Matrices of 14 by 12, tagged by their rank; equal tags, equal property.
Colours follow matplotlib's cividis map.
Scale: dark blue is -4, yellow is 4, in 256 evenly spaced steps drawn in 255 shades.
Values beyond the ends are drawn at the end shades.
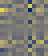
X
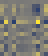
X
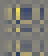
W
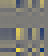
W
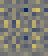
X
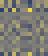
X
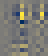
X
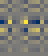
W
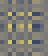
W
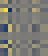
W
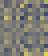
X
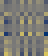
W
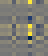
W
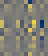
X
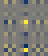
W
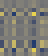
W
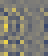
X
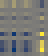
W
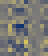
X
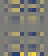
W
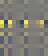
W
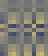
W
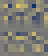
X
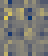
X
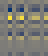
W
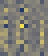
X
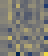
X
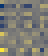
X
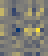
X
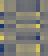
W
